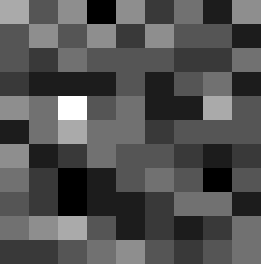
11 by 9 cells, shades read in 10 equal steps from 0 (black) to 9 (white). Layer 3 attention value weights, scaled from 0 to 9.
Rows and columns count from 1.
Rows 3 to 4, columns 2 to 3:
2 4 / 1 1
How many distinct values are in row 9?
5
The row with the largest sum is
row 5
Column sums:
38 31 39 29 34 28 28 29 31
